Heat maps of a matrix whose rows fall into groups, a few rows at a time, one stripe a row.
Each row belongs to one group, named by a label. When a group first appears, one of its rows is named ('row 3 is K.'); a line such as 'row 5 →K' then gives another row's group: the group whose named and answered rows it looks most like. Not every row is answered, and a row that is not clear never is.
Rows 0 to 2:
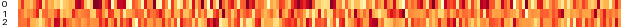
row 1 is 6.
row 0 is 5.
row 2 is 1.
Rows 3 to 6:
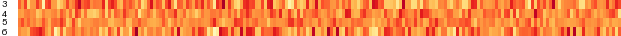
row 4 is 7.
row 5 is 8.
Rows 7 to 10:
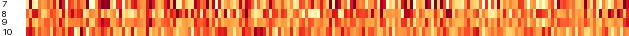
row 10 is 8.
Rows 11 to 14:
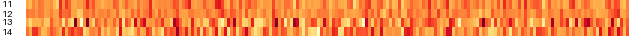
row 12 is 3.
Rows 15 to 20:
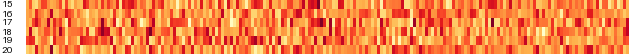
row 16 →8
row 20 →8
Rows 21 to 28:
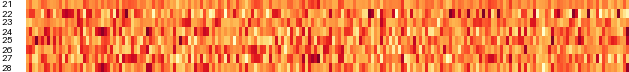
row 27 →5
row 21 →5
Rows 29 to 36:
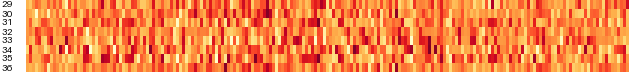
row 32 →8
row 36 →6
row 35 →5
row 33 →8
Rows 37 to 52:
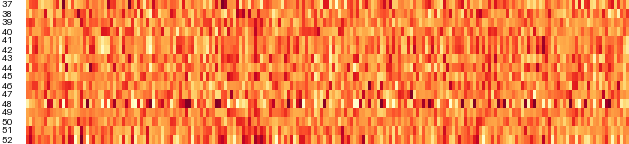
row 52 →8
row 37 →1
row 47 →6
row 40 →5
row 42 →7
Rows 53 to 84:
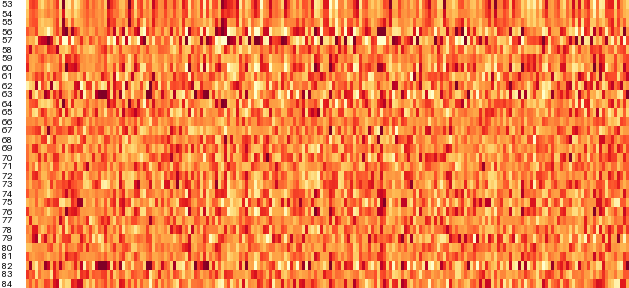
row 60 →1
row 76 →1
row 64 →1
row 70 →6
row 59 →1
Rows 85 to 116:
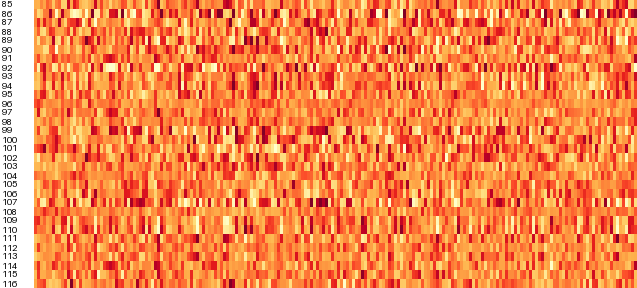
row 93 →6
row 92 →7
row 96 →8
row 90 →6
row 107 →5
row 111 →3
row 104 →1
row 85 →3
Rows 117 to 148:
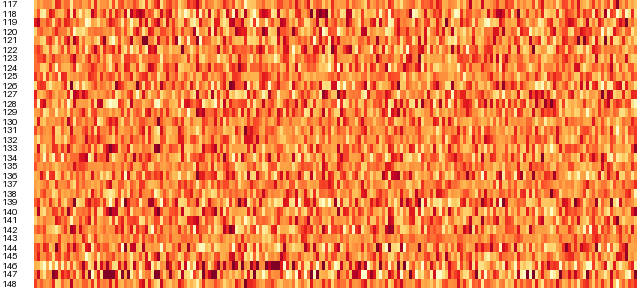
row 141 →3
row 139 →6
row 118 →5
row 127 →1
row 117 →3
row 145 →3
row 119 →3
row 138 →7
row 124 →6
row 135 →1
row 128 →7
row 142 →1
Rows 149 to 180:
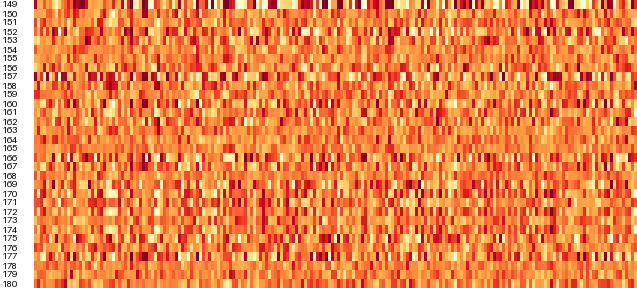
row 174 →7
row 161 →7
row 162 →3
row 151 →7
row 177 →5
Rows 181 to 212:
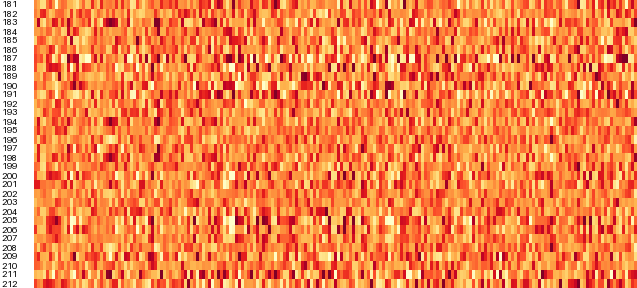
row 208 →7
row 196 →7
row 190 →1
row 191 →6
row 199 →6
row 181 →6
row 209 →6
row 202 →7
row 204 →5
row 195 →3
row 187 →3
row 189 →8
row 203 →3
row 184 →3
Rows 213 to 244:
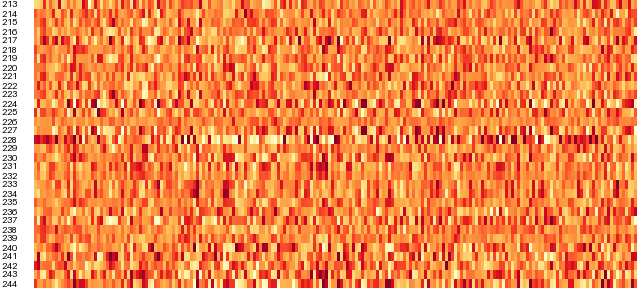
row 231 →5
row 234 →3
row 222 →8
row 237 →7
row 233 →3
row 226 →6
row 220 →1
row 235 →1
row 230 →1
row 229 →5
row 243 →5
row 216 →7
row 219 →7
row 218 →1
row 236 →6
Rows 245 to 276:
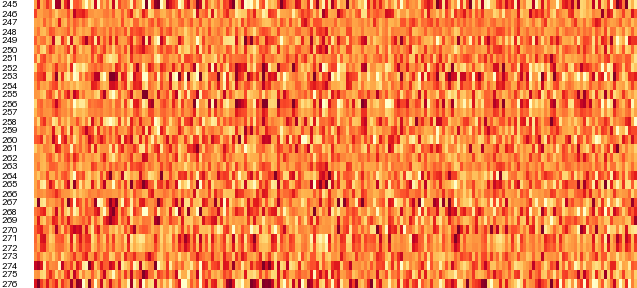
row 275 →5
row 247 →8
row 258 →7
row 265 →5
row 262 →5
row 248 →5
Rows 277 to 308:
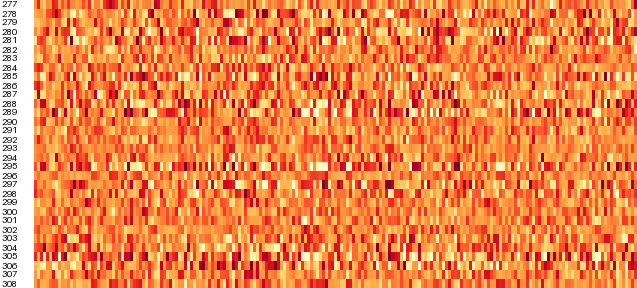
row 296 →5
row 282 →7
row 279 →3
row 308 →5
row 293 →1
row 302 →8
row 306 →6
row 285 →5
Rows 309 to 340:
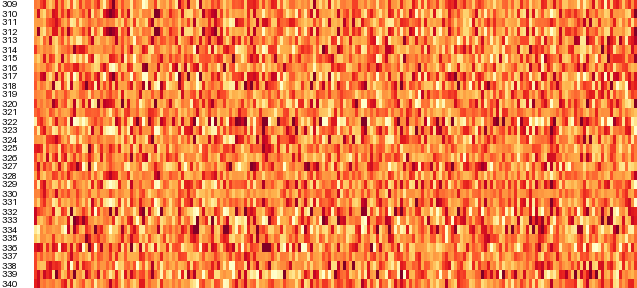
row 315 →6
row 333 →1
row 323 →7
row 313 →6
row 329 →7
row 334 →3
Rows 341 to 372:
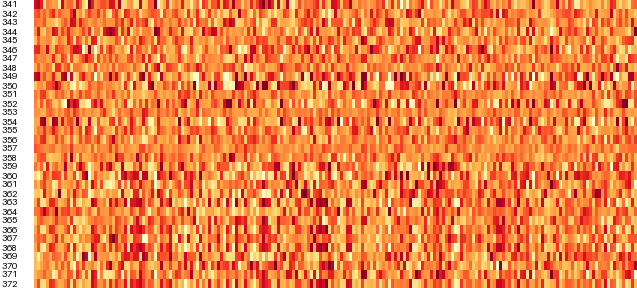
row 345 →7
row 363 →5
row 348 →3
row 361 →7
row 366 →5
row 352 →3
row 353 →5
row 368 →5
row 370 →6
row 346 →8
